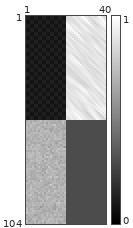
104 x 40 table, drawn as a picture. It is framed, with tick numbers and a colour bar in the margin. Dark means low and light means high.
The table splits into 2 rows of 2 panels. Panel 1,1: very low, checkered, faint in contrast. Panel 1,2: very high, slanting down to the right, faint in contrast. Panel 2,1: high, fine-grained, faint in contrast. Panel 2,2: low, flat.
